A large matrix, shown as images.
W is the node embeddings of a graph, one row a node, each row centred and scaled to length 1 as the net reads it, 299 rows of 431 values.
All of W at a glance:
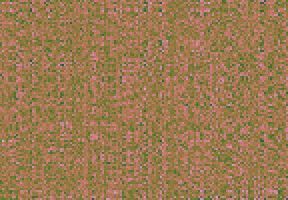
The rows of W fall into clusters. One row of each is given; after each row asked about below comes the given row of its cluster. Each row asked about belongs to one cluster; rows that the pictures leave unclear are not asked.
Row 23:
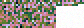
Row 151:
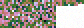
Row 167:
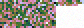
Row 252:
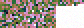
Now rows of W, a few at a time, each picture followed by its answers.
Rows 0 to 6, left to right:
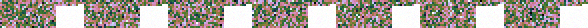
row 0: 167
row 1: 23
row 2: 23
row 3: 252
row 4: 252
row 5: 252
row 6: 23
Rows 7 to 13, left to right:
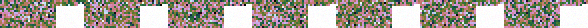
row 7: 151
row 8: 23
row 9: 23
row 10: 151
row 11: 252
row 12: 252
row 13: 167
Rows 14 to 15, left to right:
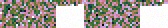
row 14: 252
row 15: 252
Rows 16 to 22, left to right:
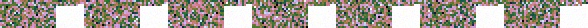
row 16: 252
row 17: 252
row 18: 23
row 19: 151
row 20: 23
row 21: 167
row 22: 23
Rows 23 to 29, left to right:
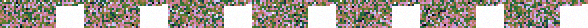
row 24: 23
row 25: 252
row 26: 151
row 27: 23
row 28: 252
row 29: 167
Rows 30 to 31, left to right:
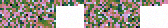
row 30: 151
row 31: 252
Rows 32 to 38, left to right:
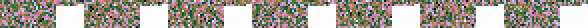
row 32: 151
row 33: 252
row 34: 167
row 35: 252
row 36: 167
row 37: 23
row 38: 252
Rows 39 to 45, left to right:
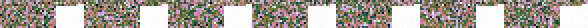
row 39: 252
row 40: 151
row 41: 167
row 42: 252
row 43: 23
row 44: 151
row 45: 167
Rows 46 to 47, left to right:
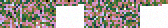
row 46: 23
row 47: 151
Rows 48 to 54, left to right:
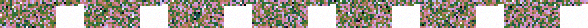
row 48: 167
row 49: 252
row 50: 23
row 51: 167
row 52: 23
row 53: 167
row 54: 252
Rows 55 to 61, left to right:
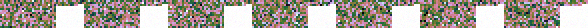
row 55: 151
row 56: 23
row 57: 151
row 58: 252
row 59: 23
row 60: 252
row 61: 167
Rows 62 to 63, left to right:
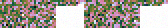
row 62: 252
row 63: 252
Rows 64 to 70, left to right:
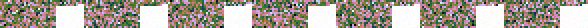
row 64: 252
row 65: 151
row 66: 252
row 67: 151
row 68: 252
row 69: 167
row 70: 23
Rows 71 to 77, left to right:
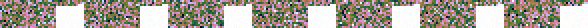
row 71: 252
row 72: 23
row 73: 167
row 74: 23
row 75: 252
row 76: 252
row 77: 252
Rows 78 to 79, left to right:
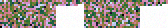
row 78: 167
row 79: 23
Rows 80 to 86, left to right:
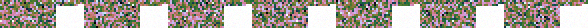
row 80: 151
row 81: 151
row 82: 151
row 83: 23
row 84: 151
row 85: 23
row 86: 167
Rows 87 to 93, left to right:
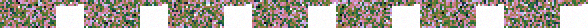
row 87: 167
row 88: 151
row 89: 167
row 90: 252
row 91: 252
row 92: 167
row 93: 151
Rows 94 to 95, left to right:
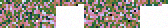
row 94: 23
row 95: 151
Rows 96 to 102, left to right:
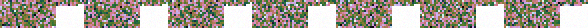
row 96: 167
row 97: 167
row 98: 167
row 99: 151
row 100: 167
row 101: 151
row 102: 167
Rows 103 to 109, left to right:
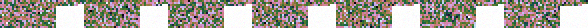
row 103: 151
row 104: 23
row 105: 252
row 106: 167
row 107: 167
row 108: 23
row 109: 151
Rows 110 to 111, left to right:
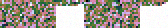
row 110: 252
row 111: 252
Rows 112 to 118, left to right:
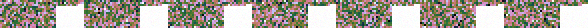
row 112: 252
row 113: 23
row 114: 167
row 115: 151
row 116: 167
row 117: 167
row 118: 151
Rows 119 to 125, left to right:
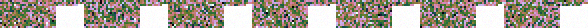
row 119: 167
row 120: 23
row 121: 167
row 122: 167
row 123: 151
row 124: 167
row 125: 252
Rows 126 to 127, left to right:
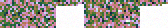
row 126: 252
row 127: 23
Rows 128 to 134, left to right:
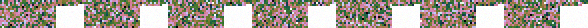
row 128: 151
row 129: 167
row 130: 151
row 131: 252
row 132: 23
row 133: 151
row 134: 151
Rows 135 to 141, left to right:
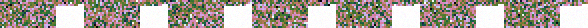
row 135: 167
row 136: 151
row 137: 252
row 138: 23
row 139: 167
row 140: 167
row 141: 167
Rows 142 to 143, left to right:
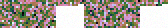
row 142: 167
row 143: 23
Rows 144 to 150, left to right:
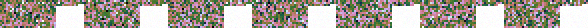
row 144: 23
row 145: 167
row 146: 23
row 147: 23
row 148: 151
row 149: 151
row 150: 167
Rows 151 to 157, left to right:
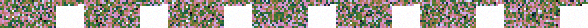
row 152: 252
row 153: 167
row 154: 23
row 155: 167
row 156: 252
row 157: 23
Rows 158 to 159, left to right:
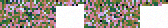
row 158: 23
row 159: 151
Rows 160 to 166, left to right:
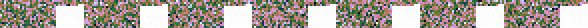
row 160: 167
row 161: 151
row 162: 252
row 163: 151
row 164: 167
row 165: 252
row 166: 252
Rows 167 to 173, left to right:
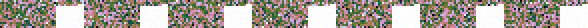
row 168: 151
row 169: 252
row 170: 167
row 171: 167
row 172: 252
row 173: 23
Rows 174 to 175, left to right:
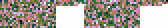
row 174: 151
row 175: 167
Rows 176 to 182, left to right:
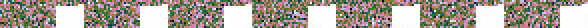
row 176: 167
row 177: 167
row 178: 252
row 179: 23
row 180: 23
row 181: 167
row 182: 252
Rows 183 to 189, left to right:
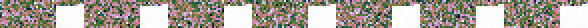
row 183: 151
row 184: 252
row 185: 151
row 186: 151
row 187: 151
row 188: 23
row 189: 167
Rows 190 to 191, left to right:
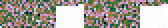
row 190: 23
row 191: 151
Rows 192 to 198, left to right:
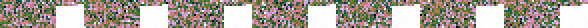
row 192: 23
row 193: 23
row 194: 151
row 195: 151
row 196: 23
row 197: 252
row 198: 252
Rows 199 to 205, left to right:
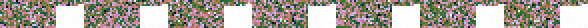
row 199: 167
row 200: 252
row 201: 252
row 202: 151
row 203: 151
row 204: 167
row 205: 167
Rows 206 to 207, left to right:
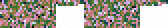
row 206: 151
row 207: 151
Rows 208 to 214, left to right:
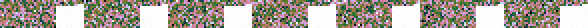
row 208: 151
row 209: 252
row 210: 252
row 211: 252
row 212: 252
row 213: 252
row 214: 23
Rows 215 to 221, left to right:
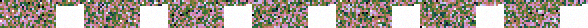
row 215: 151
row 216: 23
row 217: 252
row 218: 252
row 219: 23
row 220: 167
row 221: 23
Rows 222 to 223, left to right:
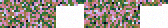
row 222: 151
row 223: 151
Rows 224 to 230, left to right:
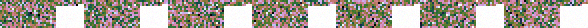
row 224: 23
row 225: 252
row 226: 151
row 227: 252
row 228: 167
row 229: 167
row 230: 252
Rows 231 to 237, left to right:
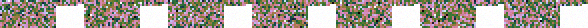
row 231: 252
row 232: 252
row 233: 151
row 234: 151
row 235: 167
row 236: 23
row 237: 151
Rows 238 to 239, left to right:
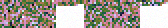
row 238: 151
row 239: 252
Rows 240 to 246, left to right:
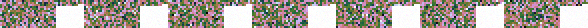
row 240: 252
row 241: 151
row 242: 252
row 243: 167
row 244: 167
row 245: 252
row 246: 23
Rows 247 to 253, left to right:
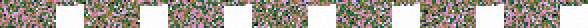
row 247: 151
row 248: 151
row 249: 252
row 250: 167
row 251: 252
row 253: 151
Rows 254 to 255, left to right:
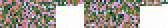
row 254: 252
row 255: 23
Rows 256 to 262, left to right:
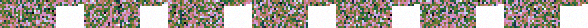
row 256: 23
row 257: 252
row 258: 252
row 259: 151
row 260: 23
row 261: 252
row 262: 151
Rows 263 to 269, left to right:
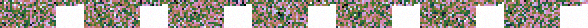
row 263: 167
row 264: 167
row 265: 23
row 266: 23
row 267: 167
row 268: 167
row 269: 252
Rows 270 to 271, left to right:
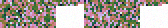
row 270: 252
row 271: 151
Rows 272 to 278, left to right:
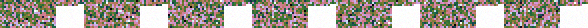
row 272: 23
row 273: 23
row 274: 151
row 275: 23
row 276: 252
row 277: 167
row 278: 23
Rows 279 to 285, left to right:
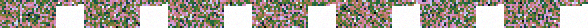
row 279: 23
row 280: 167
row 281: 151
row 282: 151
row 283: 252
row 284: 252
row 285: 23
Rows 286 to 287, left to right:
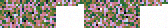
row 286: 23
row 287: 23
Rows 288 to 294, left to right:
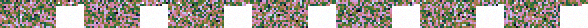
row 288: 23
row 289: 23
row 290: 151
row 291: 151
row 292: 252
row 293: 23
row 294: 151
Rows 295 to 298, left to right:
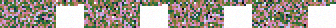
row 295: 151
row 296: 151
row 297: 23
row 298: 23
